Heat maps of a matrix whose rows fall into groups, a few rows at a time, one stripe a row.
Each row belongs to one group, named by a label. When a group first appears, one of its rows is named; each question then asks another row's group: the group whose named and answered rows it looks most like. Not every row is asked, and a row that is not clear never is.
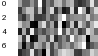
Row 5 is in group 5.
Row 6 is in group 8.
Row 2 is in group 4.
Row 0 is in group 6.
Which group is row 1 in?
5
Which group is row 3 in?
5
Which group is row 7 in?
4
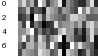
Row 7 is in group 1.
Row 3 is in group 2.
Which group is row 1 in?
2
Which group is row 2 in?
8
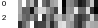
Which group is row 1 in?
1
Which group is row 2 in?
6
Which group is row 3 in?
4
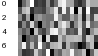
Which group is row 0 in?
4
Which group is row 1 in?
2
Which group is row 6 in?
6
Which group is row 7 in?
8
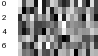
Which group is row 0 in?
5
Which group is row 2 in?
1
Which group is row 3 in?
4
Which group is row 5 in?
5
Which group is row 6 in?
8
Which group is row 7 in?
5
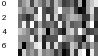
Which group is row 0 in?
2
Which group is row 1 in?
6
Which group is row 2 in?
8
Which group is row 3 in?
6
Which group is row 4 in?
5
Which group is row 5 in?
6
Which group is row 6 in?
8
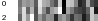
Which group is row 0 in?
1
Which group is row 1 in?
6
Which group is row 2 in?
6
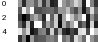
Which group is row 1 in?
6
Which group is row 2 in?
8
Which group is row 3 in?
8
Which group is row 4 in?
5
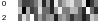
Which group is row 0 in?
8
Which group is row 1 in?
1
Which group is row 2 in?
6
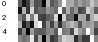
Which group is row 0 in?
4
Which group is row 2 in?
2
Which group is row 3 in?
8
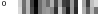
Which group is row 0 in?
5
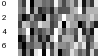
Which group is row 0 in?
2
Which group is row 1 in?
2
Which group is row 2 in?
4
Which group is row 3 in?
1
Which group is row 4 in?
2
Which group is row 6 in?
8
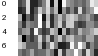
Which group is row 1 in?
2
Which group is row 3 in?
1
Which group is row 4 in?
2
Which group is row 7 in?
1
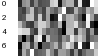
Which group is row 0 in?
2
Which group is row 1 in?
4
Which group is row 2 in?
1
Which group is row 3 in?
1
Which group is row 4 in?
5
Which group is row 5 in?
8
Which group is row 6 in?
2
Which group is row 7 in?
4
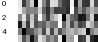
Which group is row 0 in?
5
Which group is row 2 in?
6
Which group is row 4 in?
8
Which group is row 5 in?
1
